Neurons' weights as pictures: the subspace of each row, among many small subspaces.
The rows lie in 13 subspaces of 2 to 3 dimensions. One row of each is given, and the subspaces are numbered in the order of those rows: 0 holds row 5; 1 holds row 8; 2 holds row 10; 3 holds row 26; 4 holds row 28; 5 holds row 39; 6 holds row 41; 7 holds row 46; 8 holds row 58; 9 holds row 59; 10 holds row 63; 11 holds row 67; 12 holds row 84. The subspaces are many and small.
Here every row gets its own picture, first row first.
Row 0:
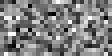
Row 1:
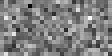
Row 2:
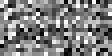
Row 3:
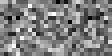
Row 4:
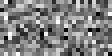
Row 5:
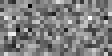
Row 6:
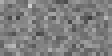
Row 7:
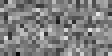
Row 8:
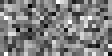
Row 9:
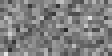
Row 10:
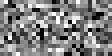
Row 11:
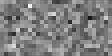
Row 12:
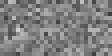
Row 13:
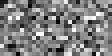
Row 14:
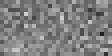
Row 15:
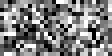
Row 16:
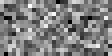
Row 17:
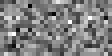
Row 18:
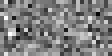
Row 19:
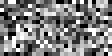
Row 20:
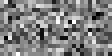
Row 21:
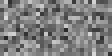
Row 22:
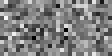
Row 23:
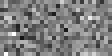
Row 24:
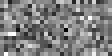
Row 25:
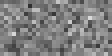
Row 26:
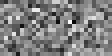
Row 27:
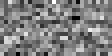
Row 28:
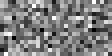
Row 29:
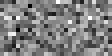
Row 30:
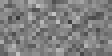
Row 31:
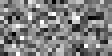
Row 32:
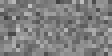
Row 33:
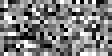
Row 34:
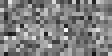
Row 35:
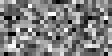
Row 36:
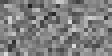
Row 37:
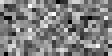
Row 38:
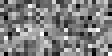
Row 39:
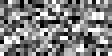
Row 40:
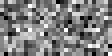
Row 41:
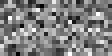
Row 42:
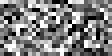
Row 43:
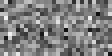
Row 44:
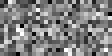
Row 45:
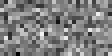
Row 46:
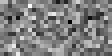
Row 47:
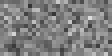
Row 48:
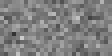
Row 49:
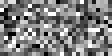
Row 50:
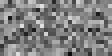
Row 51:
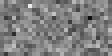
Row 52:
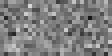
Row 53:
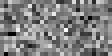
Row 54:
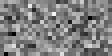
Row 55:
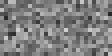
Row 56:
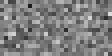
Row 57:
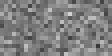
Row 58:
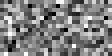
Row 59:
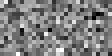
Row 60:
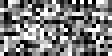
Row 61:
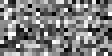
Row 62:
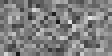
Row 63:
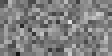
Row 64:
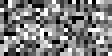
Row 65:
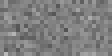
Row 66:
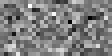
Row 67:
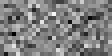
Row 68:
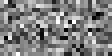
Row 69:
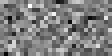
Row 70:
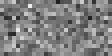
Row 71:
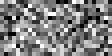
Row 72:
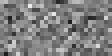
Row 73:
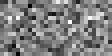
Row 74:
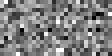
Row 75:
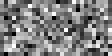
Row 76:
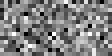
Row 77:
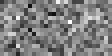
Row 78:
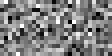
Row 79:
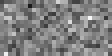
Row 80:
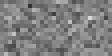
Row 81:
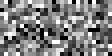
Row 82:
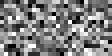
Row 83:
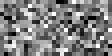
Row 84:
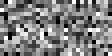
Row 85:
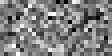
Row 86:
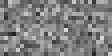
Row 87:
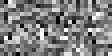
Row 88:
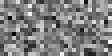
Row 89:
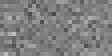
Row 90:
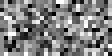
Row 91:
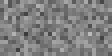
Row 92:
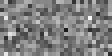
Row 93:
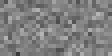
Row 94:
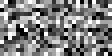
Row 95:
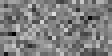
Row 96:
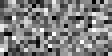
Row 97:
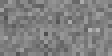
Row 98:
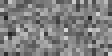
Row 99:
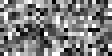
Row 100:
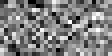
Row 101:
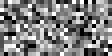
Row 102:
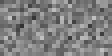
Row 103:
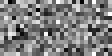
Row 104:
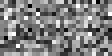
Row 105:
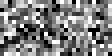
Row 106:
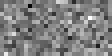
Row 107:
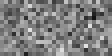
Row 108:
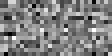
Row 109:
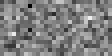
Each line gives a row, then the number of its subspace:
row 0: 0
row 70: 7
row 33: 5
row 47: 3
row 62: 6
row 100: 4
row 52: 3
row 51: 2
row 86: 4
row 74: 9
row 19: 7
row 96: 4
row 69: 8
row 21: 4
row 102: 3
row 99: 1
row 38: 1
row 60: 5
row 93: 12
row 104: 9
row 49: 10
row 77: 10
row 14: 3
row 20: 2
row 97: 10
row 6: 9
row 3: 7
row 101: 6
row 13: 9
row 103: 10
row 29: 7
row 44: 10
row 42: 3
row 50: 6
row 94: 0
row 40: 1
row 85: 10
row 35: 0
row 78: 3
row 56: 9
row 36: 8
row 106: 8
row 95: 11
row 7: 12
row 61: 9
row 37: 1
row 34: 11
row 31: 5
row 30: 11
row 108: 4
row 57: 8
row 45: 12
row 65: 5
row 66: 12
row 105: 6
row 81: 6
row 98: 12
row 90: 8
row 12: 10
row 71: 10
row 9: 8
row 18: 3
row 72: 8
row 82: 6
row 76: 4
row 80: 12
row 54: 6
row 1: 2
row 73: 7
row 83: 8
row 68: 2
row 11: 0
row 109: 9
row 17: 0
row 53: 11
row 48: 5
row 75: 2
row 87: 2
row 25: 3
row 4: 12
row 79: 1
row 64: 11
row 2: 9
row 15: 6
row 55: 0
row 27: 5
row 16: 1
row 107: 9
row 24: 11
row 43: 12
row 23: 5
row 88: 6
